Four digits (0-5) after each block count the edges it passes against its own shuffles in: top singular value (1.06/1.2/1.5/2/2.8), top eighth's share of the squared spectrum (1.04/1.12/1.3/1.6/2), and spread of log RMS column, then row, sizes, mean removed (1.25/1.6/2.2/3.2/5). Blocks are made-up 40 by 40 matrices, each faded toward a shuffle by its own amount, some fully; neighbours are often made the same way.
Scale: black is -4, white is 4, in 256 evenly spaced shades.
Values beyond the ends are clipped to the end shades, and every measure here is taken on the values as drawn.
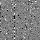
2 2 1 0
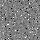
0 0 0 0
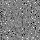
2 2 2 0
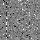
2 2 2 0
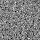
0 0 0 0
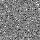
2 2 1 0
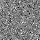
0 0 0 0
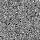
0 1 0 0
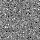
0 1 0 0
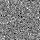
2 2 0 0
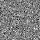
2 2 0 0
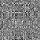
4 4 2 2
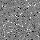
0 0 0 0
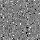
2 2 1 0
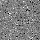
1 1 0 0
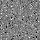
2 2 1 0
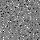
0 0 0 0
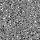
0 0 0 0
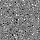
1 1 0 0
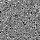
1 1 1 0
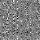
2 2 3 0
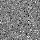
1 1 1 0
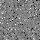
1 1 0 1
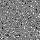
2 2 0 0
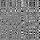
4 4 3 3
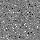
2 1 0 0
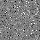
2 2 0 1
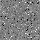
1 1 0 0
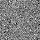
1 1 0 0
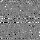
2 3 0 2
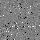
1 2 0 1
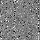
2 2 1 0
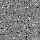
1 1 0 0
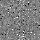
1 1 1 0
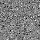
1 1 0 1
